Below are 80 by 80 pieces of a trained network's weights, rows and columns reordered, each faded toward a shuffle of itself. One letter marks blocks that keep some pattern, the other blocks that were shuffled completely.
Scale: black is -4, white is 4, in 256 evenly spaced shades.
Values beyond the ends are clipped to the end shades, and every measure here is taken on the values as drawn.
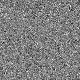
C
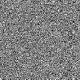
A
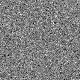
C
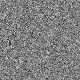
C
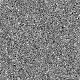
C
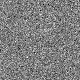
C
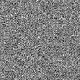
A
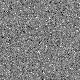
C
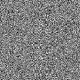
A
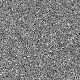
C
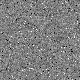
C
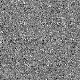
A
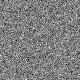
C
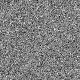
C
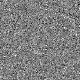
A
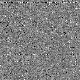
A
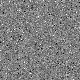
C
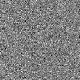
A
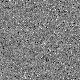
C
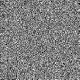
A
